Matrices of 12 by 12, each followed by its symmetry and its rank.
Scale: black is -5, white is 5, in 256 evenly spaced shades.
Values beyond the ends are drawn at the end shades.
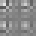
symmetric, rank two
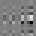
neither, rank one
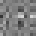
neither, rank two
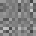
neither, rank two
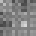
symmetric, rank two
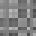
symmetric, rank one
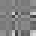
symmetric, rank one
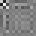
symmetric, rank two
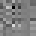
neither, rank two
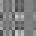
neither, rank one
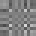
symmetric, rank one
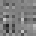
neither, rank two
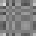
symmetric, rank one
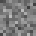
neither, full rank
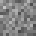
neither, full rank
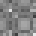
symmetric, rank two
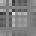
symmetric, rank one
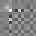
symmetric, rank two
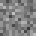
neither, full rank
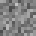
neither, full rank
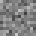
neither, full rank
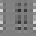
neither, rank one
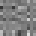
neither, rank two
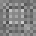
symmetric, rank two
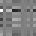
neither, rank one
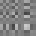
symmetric, rank one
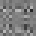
neither, rank two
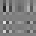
neither, rank one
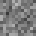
neither, full rank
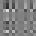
neither, rank one
